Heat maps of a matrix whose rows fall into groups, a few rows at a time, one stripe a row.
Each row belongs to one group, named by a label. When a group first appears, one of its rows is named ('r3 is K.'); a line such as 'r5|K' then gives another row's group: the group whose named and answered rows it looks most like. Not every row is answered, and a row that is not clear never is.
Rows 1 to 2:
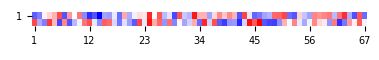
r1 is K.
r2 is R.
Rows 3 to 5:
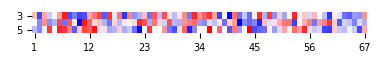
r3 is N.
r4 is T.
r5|N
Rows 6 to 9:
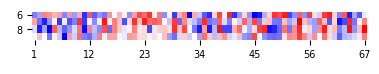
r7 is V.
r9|V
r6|K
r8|V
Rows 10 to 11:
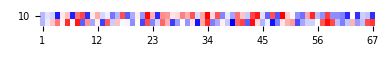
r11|K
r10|T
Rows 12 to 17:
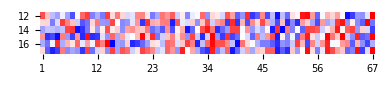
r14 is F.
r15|V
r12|V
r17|V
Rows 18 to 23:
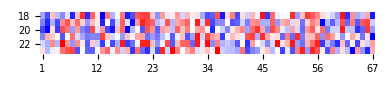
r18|T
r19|T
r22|T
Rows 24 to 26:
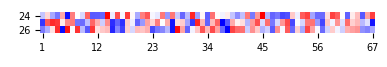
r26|F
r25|F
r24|V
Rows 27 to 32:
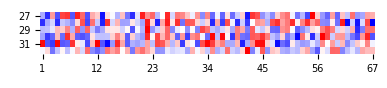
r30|R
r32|V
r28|T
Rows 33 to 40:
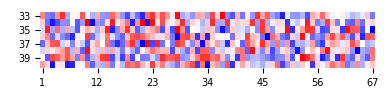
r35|F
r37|F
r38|K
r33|R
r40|V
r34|V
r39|N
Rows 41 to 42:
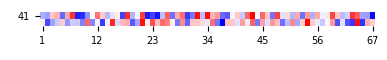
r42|V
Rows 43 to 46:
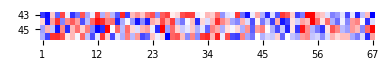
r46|N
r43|T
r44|N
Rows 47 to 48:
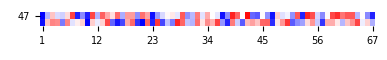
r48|F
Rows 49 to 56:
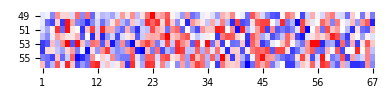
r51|N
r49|K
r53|T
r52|K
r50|R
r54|F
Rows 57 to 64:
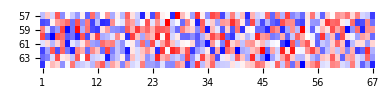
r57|F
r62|T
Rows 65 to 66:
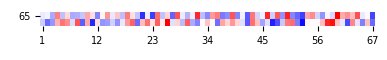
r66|K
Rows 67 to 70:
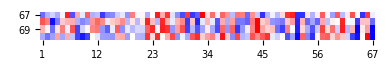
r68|R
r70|R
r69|R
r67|K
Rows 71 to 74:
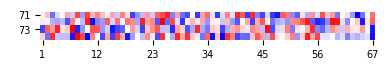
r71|K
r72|V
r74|T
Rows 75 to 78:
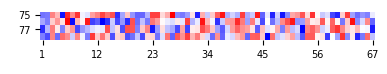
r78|T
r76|K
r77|F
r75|N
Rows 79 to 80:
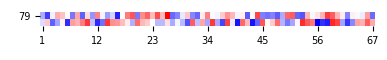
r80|V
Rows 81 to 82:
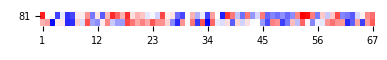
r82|V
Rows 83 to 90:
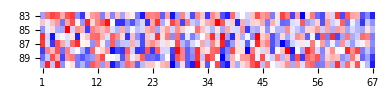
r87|R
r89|F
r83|F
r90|F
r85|T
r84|N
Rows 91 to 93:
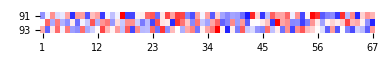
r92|F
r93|N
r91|T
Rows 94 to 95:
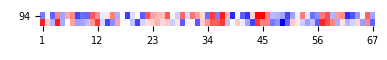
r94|R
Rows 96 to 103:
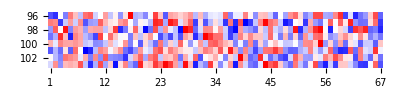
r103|R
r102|K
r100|N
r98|F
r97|R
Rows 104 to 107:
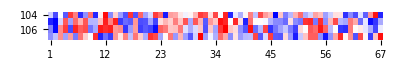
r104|T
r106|N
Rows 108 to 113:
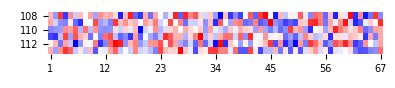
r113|N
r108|T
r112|V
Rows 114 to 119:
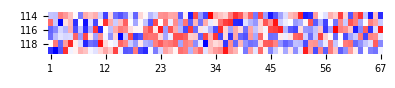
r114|K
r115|R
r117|T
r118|R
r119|N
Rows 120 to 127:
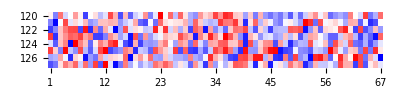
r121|N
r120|N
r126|F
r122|K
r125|R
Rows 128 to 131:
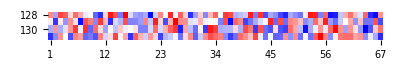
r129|T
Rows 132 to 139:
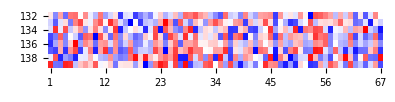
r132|T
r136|T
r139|R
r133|N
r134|F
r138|V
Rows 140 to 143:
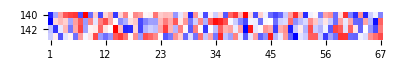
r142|N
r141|N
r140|K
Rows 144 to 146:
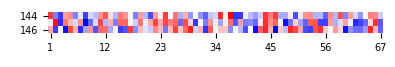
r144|R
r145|R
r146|T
